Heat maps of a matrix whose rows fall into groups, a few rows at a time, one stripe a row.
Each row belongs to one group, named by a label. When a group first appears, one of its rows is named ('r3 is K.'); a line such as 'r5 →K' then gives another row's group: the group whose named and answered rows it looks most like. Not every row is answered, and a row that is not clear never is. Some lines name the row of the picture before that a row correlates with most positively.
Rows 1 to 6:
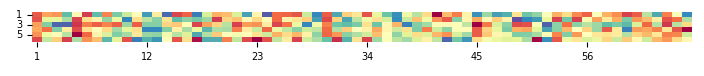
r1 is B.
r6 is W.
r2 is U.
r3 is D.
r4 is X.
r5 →U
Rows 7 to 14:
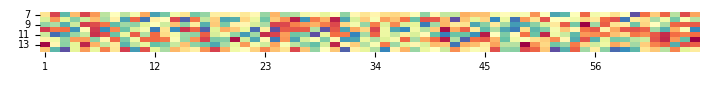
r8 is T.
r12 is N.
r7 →X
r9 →U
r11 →W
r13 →X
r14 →D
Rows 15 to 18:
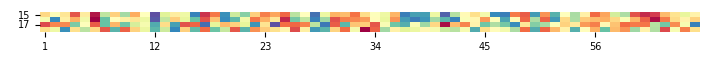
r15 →W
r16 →W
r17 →B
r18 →W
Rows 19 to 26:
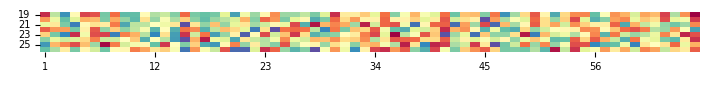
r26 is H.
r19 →X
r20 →X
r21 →T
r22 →B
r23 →W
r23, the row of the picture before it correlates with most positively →18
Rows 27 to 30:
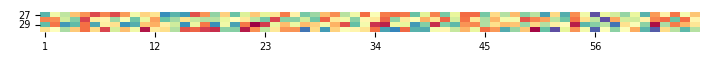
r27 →H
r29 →H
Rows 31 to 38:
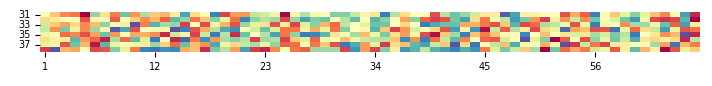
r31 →N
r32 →N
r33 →D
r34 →T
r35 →N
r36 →U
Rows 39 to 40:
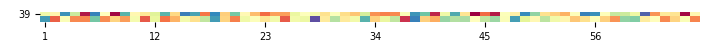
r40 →N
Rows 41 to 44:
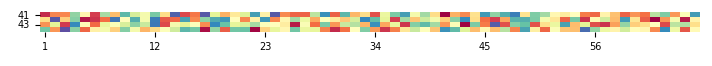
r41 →B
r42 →U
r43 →T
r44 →H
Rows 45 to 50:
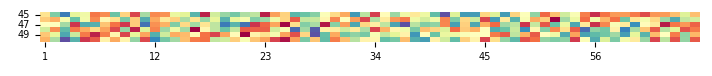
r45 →W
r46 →T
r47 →W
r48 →H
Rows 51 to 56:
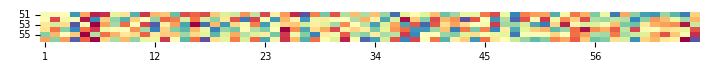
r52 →N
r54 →T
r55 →N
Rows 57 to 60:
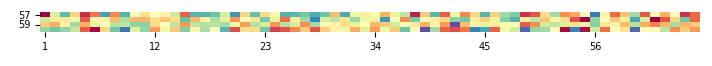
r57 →X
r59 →X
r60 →U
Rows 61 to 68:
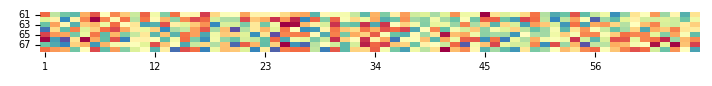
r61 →D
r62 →D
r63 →T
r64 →H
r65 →B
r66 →X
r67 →H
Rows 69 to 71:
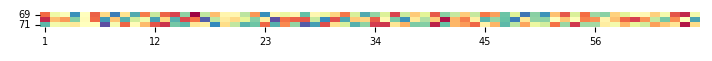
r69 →U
